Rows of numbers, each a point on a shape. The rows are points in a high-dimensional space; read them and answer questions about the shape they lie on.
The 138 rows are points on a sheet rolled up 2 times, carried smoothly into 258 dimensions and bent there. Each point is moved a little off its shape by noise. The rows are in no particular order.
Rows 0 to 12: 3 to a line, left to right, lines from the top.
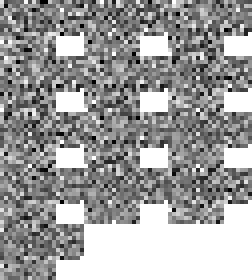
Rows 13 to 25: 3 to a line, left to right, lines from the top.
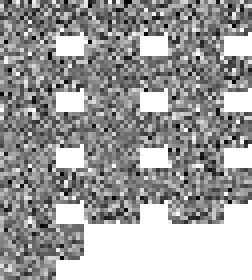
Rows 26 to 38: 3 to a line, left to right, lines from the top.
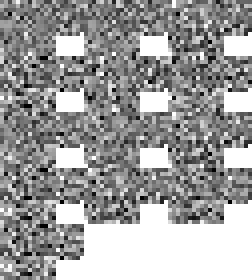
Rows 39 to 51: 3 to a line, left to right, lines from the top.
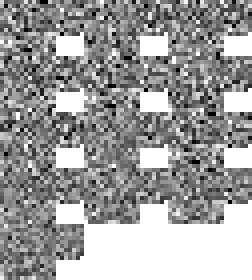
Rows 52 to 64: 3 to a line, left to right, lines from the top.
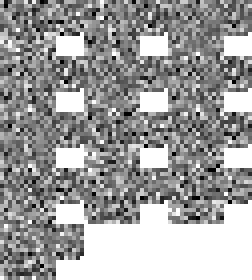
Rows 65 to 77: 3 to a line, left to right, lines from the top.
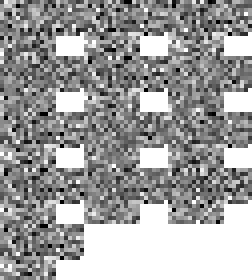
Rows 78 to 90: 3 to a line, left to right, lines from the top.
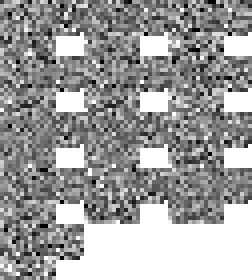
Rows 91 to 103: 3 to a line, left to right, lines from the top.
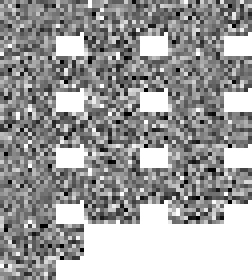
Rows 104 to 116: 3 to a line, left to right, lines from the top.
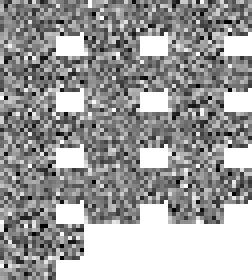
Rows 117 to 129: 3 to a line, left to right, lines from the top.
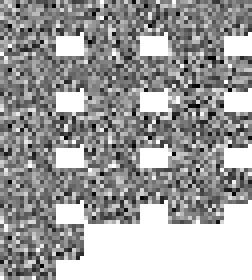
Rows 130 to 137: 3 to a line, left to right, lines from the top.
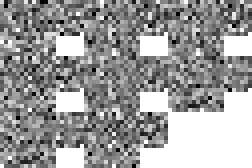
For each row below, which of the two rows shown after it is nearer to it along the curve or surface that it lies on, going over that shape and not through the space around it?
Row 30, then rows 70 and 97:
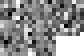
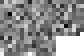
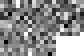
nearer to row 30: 97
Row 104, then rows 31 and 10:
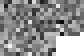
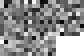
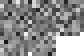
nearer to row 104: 10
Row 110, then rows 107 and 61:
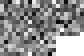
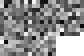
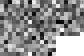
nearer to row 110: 61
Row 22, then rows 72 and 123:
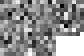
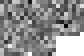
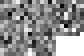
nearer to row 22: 123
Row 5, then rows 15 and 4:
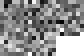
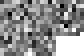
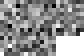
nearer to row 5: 15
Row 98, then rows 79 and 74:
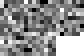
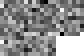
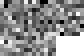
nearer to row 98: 74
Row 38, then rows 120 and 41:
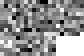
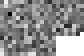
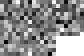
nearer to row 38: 41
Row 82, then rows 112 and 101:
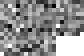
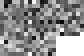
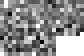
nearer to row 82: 101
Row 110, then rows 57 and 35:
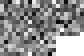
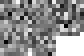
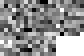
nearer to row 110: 57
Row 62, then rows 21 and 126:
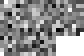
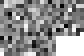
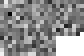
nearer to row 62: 21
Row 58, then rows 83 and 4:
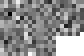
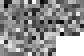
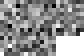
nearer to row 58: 4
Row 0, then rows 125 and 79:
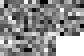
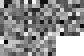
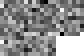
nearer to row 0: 125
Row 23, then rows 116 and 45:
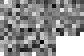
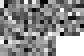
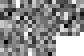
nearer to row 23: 45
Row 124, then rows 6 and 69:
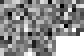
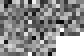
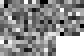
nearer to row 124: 6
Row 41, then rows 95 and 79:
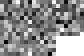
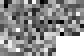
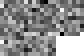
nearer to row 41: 95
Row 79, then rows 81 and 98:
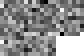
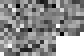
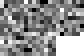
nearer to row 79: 81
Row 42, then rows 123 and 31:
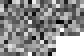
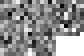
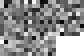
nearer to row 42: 31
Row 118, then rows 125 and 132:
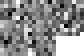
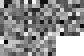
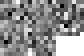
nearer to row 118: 132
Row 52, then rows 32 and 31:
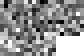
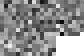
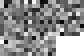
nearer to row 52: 31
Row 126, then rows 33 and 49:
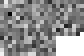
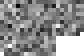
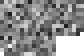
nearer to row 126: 49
